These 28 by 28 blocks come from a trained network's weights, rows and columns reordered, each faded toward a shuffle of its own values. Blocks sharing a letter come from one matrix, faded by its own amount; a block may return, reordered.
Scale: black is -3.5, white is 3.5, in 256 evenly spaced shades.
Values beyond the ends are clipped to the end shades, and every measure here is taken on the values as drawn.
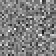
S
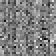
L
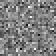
S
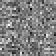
S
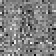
L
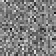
S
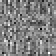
S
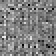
L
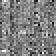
L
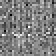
L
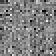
L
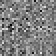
S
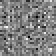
L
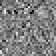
S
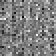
L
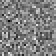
S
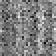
L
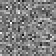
S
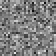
S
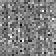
L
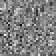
S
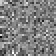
S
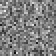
S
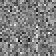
S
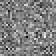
S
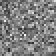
S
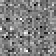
L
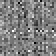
L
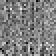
L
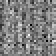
L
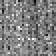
L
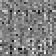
L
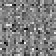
L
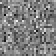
S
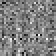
L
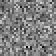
S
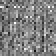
L
